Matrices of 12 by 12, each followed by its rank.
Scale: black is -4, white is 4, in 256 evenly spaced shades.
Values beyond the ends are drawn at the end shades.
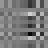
one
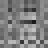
two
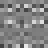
two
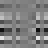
one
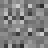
two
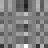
one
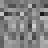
two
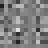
two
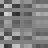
one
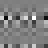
one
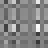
one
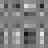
one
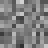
two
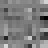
two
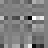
one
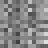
two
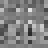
two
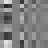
one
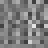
two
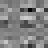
two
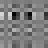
one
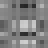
one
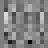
two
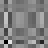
one
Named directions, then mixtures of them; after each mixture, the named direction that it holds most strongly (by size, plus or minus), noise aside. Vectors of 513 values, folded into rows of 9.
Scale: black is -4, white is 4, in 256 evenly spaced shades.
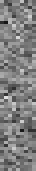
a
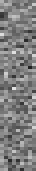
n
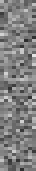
n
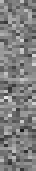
a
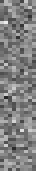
a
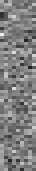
n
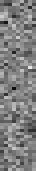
a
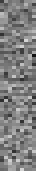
n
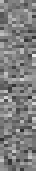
n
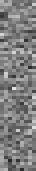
n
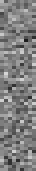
n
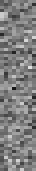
n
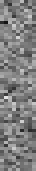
a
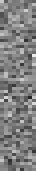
n
